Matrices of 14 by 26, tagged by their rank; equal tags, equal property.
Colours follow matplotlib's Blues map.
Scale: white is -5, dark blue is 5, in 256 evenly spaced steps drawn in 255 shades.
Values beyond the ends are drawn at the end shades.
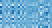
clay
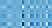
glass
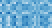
clay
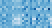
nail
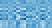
clay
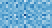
nail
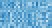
nail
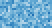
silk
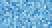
silk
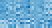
nail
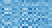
nail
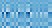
glass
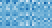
clay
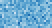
silk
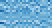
nail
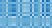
glass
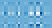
glass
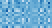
clay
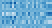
clay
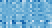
nail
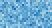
silk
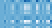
glass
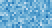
silk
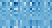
clay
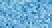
silk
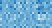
nail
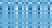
glass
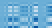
glass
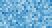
silk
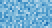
silk
